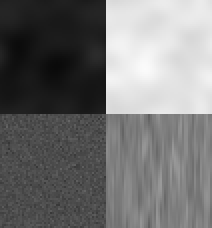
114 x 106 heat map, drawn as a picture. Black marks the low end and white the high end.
The table splits into 2 rows of 2 panels. Panel 1,1: very low, smooth, faint in contrast. Panel 1,2: very high, smooth, faint in contrast. Panel 2,1: low, fine-grained, faint in contrast. Panel 2,2: middling, streaked downward, faint in contrast.
